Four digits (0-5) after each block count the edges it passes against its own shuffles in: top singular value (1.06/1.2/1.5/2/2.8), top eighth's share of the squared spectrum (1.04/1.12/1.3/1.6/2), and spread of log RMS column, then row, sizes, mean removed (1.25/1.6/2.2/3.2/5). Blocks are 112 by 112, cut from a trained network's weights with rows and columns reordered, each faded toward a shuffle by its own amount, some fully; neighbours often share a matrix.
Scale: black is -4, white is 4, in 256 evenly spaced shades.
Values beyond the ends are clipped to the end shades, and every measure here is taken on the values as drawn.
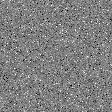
0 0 0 0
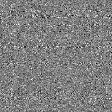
3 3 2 3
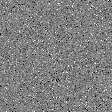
0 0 0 0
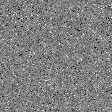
2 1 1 0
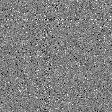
3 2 1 1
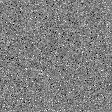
0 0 0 0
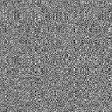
4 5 3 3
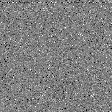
2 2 0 1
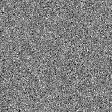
3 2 1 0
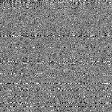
3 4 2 4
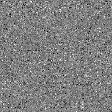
3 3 1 2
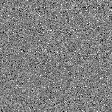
2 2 0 2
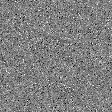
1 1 0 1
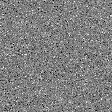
0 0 0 0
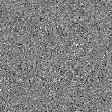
3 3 1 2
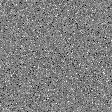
0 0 0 0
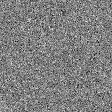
1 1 0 0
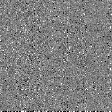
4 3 2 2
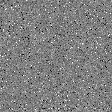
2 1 0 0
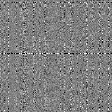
4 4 4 2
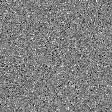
1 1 0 1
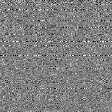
3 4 1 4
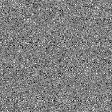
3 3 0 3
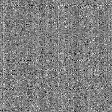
3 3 1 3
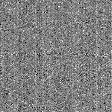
3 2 0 2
